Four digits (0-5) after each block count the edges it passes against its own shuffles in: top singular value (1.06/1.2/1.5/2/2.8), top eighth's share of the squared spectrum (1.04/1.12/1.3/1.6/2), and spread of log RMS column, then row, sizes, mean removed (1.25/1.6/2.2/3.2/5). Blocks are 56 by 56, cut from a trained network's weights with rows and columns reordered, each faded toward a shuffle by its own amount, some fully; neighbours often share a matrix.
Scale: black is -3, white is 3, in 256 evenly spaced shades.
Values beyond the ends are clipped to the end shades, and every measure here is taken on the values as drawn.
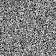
2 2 0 0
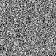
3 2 1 0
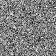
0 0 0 0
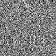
3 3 1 0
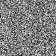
0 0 0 0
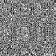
4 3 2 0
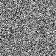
1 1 0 0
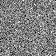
0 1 0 0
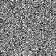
3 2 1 0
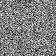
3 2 0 0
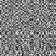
4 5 3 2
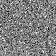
0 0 0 0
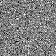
2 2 0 0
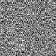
4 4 2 1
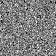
2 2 0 0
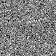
2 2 0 0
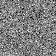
1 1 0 0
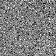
2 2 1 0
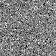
0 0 0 0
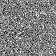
0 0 0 0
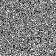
2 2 0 0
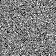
1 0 0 0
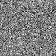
3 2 0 1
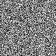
2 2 0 0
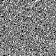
3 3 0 1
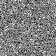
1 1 0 0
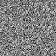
3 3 1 1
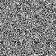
3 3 0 1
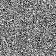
2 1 0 0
